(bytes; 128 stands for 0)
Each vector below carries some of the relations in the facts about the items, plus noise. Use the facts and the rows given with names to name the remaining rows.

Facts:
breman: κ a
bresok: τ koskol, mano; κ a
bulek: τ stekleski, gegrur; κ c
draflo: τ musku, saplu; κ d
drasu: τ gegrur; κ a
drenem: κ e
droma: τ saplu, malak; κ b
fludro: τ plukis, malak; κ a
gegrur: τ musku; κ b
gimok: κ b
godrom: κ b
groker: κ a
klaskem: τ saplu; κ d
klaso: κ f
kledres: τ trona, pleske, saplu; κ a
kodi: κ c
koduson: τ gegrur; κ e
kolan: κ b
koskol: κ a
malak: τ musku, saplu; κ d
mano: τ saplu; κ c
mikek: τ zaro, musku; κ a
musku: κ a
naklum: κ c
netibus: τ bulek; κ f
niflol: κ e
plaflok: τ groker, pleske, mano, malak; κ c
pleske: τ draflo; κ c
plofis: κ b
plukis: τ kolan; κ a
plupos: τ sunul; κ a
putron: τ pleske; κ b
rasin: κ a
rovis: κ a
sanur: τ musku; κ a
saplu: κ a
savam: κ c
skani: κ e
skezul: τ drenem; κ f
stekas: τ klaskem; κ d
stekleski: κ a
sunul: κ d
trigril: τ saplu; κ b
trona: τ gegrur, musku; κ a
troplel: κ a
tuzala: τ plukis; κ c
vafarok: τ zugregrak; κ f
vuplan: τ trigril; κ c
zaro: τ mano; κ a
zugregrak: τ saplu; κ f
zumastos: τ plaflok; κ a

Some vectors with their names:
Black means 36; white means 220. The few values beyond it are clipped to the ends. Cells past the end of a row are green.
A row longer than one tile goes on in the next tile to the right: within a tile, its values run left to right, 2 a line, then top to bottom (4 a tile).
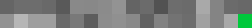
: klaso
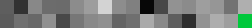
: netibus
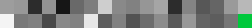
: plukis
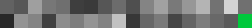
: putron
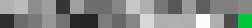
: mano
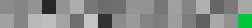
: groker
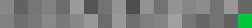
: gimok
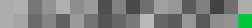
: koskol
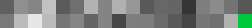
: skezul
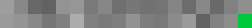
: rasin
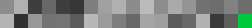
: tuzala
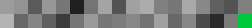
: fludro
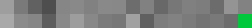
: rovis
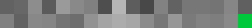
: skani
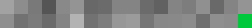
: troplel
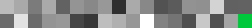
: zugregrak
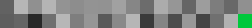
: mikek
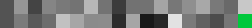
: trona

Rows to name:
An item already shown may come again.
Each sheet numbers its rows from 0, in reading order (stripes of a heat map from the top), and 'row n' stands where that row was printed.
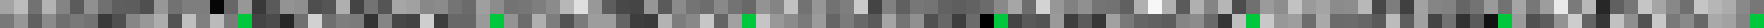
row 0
bresok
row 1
gegrur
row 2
sunul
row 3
zumastos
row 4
malak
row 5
zumastos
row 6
trigril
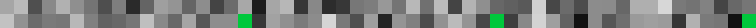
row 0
koskol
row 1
pleske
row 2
plaflok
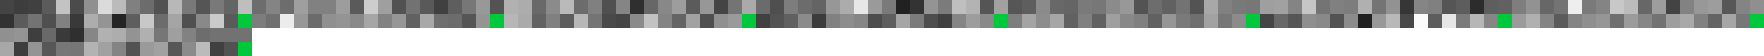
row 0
bulek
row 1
drenem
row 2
koskol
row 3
netibus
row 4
klaso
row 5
zaro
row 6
stekleski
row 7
tuzala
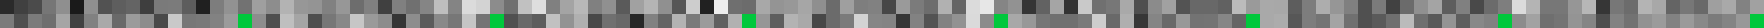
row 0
koduson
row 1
stekas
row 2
draflo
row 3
stekas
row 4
kolan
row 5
koskol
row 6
saplu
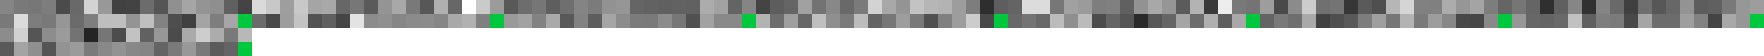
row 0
vafarok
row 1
klaskem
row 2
klaso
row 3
vuplan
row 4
draflo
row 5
droma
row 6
drasu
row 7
kledres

